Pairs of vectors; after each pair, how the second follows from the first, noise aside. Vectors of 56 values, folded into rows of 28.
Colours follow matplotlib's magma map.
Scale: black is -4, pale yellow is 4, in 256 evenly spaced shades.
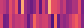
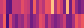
shuffled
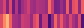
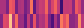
shuffled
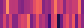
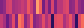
shuffled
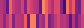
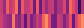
shuffled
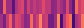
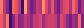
reversed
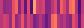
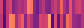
reversed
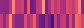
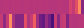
partly zeroed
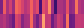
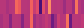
partly zeroed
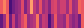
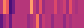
partly zeroed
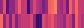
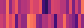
reversed
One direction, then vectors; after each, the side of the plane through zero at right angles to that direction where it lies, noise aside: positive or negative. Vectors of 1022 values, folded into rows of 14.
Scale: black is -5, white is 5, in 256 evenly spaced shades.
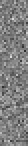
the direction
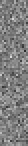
positive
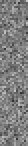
negative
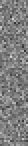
positive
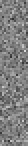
negative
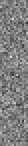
positive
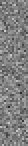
positive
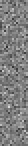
negative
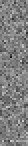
negative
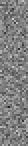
positive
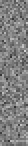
negative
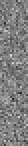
positive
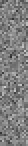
negative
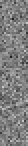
negative
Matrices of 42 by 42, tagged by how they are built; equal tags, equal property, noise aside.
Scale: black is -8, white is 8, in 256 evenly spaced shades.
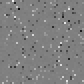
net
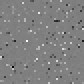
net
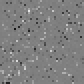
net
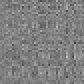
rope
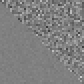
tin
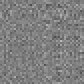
rope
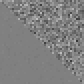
tin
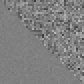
tin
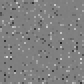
net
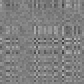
rope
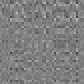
rope
